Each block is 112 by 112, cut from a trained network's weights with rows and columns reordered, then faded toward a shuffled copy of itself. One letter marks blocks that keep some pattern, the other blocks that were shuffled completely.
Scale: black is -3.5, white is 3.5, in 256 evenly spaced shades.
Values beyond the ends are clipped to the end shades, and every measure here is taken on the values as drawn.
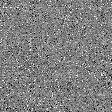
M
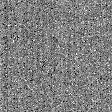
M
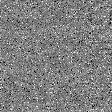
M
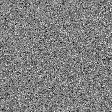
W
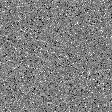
W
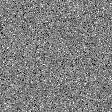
W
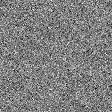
W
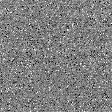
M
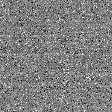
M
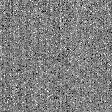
M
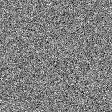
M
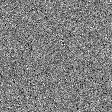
W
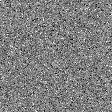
W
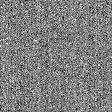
M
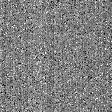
M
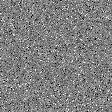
W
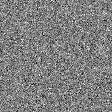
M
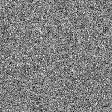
M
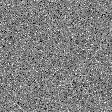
W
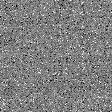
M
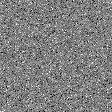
W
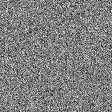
W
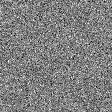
W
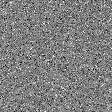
W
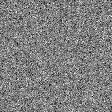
M
